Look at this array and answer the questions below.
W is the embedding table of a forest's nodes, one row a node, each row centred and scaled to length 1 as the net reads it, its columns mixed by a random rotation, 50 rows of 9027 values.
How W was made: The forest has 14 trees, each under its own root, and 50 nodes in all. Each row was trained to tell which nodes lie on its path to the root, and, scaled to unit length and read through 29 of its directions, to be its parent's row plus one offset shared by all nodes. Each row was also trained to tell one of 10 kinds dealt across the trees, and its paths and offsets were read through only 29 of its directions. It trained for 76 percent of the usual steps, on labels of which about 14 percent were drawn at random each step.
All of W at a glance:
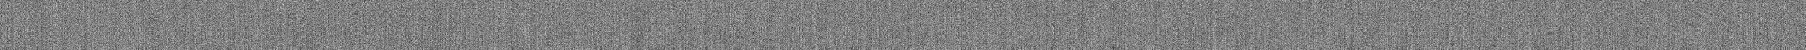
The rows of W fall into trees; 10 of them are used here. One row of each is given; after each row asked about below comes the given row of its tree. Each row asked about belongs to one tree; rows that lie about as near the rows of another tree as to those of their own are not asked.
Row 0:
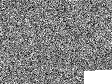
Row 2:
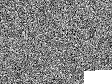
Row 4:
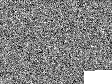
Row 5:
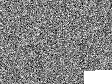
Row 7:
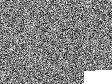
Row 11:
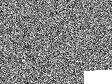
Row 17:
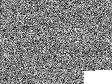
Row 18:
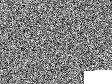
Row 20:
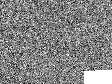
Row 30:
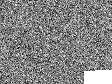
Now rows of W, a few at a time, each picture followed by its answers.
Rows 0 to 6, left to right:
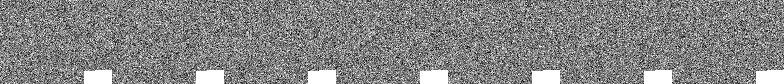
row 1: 7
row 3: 11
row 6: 5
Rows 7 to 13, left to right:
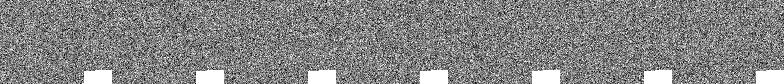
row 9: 18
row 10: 7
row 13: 2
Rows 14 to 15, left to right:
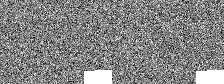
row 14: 4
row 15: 7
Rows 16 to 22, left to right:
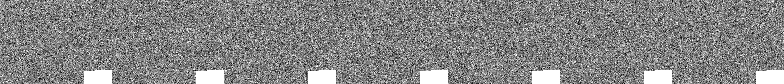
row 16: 7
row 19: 11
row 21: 11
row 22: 0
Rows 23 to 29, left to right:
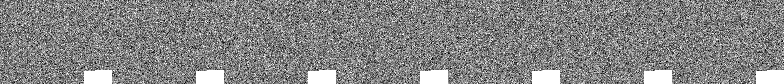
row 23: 2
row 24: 4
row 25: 7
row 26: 0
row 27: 11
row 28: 11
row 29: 30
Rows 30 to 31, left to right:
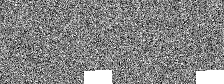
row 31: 20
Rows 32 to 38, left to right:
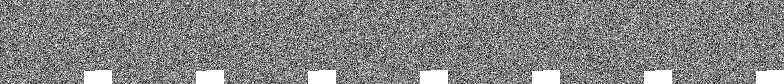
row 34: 5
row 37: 30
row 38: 18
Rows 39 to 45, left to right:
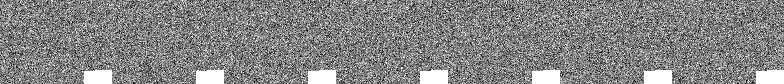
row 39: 20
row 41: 17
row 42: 18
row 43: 0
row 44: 4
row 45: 18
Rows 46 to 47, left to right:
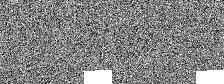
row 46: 30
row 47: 20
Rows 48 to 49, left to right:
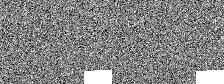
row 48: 5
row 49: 30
